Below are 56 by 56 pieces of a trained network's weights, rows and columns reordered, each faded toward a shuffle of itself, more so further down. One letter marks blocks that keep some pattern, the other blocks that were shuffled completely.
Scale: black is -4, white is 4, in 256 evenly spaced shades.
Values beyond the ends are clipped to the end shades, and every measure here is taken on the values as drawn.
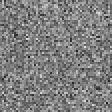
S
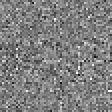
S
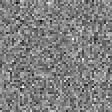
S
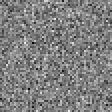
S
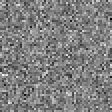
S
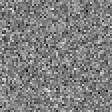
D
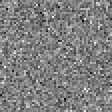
D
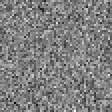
D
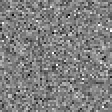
D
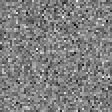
D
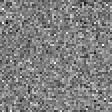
S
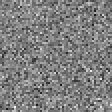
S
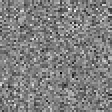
S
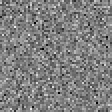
D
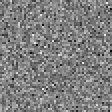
D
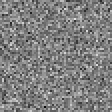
D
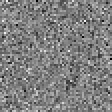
D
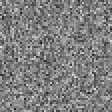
D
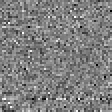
S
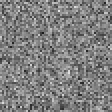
S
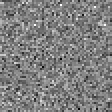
S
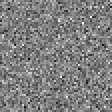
D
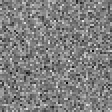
D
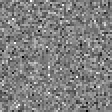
D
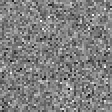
D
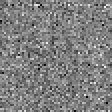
S
